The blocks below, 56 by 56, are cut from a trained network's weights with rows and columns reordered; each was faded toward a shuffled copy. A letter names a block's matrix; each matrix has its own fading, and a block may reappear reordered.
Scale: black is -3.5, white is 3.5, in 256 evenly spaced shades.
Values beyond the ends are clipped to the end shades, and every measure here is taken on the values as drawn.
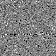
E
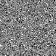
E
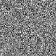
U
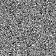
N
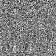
N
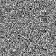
N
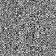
U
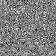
E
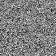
N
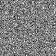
N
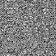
U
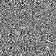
U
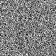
N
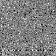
E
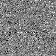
E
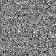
U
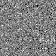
E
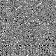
E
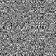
U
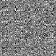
U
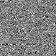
E
